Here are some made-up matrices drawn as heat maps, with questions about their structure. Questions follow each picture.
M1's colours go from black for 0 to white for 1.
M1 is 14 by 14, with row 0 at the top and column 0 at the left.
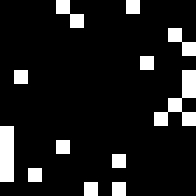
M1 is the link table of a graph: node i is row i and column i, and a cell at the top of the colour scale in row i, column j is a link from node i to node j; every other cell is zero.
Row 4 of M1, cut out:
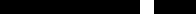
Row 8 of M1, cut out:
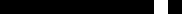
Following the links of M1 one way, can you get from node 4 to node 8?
no
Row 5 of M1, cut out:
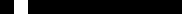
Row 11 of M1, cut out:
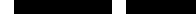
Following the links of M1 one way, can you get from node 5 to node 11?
yes
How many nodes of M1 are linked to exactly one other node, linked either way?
6
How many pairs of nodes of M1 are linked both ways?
7
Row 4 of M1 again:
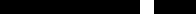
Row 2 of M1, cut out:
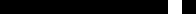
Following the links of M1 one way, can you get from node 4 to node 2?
no
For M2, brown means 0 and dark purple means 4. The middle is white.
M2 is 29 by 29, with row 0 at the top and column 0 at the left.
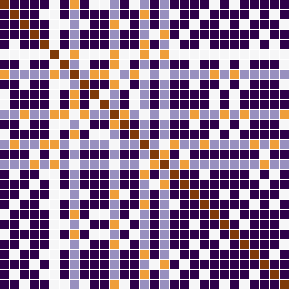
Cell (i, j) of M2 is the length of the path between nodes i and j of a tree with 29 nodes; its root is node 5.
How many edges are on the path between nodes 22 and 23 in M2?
4
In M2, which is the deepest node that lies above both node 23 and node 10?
7
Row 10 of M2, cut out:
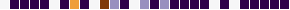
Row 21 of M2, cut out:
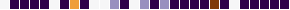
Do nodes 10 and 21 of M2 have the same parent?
yes
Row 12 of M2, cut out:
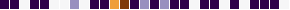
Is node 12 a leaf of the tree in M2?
yes
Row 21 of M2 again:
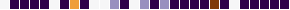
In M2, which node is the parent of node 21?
7
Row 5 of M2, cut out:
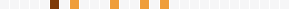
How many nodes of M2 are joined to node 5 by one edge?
4
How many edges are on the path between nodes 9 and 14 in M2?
3
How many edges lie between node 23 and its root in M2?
2
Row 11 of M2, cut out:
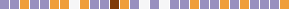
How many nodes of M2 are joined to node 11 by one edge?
9
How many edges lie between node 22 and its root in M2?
2
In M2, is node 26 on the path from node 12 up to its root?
no
